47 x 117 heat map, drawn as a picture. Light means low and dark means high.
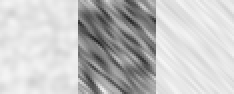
The table splits into one row of 3 panels. Panel 1,1: very low, blotchy, faint in contrast. Panel 1,2: middling, slanting down to the right, strong in contrast. Panel 1,3: very low, slanting down to the right, faint in contrast.
